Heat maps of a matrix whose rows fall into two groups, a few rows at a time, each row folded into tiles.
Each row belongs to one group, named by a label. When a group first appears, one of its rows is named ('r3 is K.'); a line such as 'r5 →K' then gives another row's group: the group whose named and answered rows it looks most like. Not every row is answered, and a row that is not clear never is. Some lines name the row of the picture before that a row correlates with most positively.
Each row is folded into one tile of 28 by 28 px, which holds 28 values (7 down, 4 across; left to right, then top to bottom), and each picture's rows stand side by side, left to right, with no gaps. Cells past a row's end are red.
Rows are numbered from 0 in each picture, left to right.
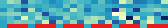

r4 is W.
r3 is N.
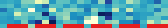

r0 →N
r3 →N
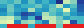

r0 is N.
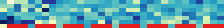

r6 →N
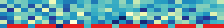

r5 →W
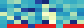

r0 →W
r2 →N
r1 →N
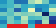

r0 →W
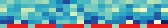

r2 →N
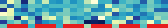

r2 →W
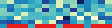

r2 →W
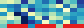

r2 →W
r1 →W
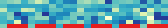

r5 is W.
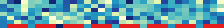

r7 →W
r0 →W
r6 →N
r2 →N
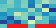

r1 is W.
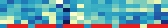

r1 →N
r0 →N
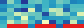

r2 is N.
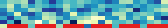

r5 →W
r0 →N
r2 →N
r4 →W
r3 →N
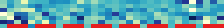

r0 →W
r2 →W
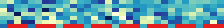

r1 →W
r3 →W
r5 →N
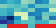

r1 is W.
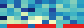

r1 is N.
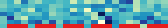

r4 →W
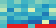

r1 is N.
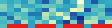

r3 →N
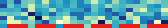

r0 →W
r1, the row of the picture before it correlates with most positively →0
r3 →N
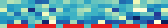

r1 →N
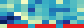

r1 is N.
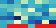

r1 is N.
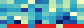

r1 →W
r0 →N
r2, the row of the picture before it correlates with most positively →0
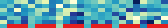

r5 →W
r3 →W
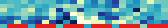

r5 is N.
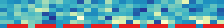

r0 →N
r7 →N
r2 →W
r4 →N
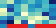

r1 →N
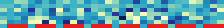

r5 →W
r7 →W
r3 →N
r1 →N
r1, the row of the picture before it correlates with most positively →1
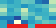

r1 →W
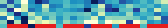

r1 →N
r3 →N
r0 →W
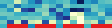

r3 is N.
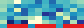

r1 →N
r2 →W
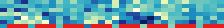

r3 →N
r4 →W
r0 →W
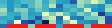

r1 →N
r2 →W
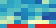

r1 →N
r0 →N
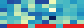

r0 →N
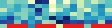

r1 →W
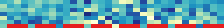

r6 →N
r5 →W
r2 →W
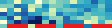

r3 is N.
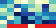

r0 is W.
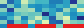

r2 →W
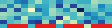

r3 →N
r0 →W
